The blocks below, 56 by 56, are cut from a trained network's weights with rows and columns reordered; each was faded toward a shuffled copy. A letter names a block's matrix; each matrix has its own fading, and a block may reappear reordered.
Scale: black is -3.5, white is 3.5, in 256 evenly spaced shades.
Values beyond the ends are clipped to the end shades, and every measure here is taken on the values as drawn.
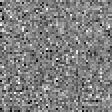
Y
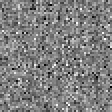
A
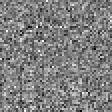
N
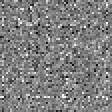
Y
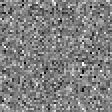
Y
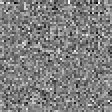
N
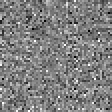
Y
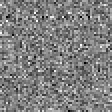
N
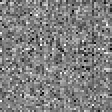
A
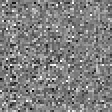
Y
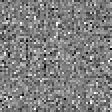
Y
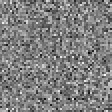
N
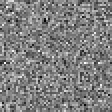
N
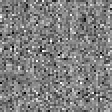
A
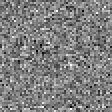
N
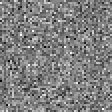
N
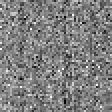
A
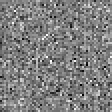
A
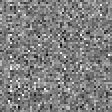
Y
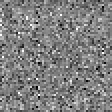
Y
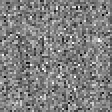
A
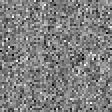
A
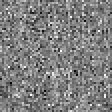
A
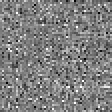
Y
